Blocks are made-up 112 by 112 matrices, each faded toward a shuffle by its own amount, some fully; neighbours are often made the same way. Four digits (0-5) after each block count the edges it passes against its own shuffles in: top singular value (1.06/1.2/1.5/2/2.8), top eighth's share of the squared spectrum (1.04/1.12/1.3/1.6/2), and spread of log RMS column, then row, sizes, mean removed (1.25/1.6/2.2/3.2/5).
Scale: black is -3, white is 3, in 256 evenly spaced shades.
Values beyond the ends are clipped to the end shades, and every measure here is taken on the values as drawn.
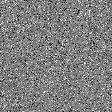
2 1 0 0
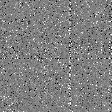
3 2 2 2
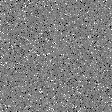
1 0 0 0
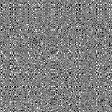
5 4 3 3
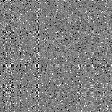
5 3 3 2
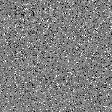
3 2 1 1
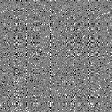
5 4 3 3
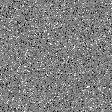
2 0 0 0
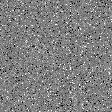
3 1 0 0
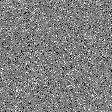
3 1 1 0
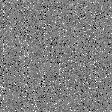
3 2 2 0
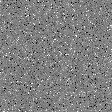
0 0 0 0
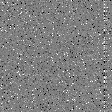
4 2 1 0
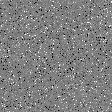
0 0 0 0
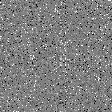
3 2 1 0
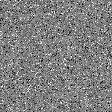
3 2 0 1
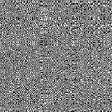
5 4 3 3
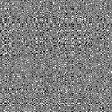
5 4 3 3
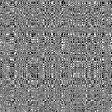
5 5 4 4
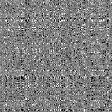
5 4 3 3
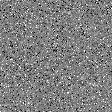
3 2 1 0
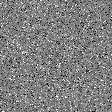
0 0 0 0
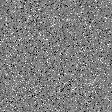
2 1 0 0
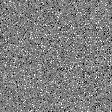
3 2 1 0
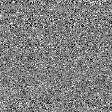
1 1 0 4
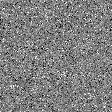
0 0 0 0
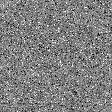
0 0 0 0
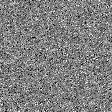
0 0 0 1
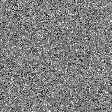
0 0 0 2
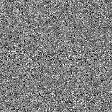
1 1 0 3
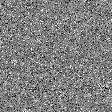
0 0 0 1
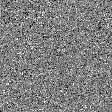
0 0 0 0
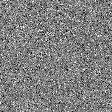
0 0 0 1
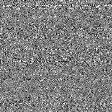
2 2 0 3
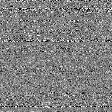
2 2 0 4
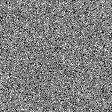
0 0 0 1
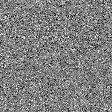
0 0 0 2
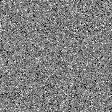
0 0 0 1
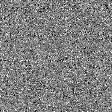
0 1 0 2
